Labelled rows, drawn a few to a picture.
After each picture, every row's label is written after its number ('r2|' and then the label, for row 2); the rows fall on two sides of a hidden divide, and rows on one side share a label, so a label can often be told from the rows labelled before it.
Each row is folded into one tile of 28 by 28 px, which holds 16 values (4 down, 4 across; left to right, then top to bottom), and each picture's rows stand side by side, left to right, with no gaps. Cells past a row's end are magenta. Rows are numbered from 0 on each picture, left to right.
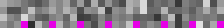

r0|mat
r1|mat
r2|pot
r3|pot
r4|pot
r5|mat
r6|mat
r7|pot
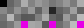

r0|pot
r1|pot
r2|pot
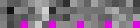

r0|mat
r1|pot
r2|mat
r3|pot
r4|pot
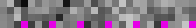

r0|pot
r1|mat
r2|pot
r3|mat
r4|pot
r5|mat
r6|pot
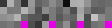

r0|pot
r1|mat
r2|mat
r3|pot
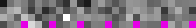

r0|pot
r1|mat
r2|pot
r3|pot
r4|pot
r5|pot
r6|pot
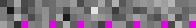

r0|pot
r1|pot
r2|mat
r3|pot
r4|mat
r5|mat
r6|mat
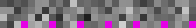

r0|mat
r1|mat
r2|pot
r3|pot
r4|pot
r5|pot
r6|pot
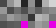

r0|pot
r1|pot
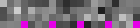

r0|pot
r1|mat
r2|mat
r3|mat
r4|pot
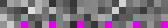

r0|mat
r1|pot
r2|mat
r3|pot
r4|pot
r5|mat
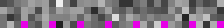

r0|mat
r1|pot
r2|mat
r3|mat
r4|mat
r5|pot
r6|pot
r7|pot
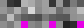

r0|pot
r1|pot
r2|mat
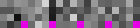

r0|mat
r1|pot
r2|mat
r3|pot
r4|pot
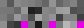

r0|mat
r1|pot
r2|pot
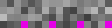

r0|mat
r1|pot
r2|mat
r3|pot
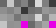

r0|pot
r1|pot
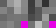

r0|pot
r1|pot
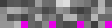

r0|pot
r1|pot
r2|pot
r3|pot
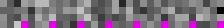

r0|mat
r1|pot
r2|mat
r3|mat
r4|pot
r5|mat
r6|pot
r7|mat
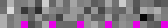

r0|pot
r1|pot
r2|pot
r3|mat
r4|pot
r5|pot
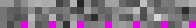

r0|mat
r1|mat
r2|pot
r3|mat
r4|mat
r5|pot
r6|mat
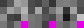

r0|mat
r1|mat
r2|mat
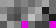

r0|mat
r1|mat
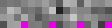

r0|pot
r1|mat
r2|pot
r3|mat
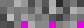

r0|pot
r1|mat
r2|pot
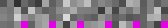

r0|pot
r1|pot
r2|pot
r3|mat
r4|mat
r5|pot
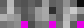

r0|pot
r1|pot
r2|pot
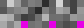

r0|pot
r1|pot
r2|mat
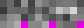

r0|pot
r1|pot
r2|pot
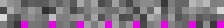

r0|mat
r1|mat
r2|mat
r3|pot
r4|mat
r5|pot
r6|mat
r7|mat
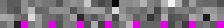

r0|mat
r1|mat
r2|pot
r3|mat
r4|pot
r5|mat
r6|mat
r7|mat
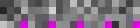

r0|mat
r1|mat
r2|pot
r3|mat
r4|mat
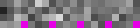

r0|pot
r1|pot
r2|mat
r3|mat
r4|mat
